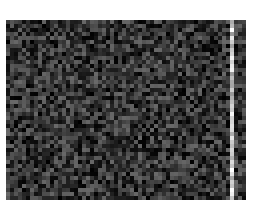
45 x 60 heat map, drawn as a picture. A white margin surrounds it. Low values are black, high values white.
Stripes: none. Slope: none. Average level on the scale: 20%. Histogram: skewed, a long tail of high values. Odd lines: column 57.
